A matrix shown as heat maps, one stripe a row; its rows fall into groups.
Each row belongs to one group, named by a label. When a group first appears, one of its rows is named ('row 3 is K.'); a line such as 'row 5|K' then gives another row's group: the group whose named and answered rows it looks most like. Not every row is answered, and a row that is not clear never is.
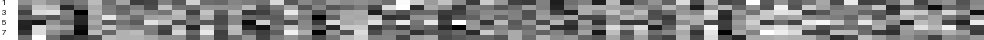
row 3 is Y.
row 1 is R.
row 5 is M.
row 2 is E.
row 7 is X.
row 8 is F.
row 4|F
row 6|Y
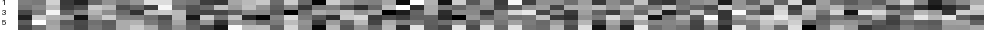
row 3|M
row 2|E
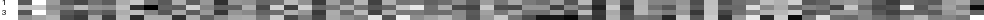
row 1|X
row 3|X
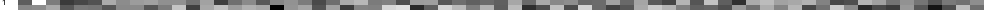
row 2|X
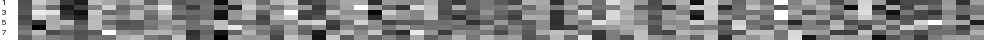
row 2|F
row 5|Y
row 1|E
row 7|F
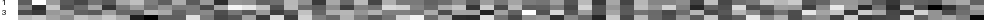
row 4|R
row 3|M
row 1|X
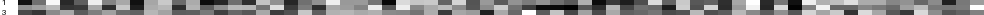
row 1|M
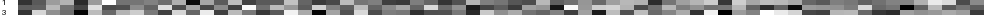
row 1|Y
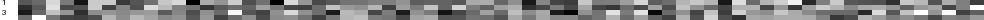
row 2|M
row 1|Y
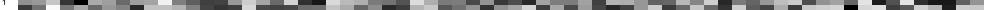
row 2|M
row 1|F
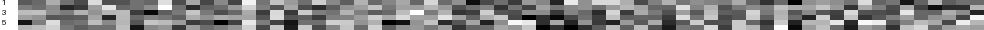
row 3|R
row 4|R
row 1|E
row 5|M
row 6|R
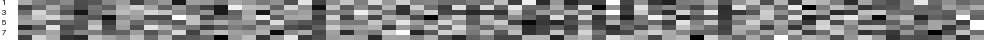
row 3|F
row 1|R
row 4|X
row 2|X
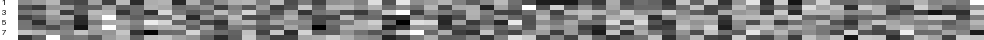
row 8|M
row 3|E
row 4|Y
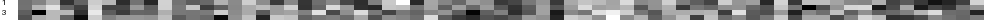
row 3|Y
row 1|E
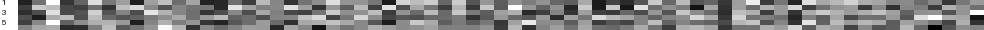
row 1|M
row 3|M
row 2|X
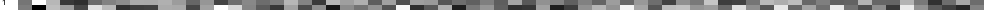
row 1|F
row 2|Y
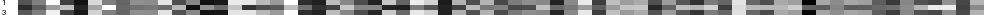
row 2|Y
